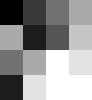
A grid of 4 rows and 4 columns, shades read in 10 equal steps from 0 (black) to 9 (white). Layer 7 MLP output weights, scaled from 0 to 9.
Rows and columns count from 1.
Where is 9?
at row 3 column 3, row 4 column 3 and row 4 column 4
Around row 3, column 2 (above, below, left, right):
1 8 4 9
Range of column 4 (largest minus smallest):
3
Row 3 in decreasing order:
9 8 6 4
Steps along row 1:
up up up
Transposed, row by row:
0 6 4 1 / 2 1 6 8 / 4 3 9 9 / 6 7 8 9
